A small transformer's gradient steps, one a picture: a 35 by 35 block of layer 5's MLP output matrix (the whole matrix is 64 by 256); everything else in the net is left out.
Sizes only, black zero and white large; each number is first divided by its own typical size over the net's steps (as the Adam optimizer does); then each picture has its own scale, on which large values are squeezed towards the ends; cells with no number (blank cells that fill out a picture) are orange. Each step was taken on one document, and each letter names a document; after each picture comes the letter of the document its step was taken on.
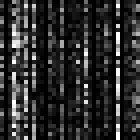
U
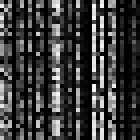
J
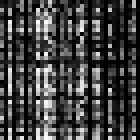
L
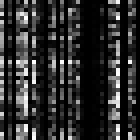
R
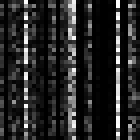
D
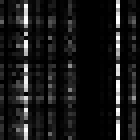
D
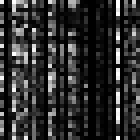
R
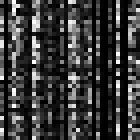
U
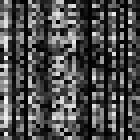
J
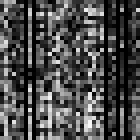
J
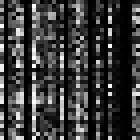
U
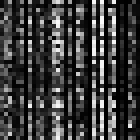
J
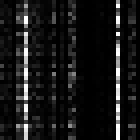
D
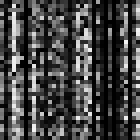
U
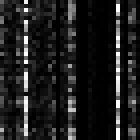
D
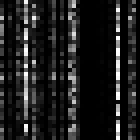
D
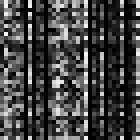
J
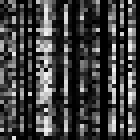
L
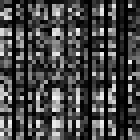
J
